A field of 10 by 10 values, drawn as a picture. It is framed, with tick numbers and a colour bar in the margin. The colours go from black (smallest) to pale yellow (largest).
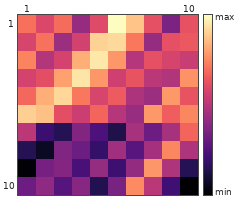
Seam: horizontal, 60% of the way down, the top part higher. Grain: diagonal, up to the right. Ninth with the highest average: top middle.
